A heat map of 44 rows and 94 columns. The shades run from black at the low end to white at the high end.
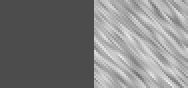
It is made of 1 by 2 panels. Panel 1,1: low, flat. Panel 1,2: high, slanting down to the right.
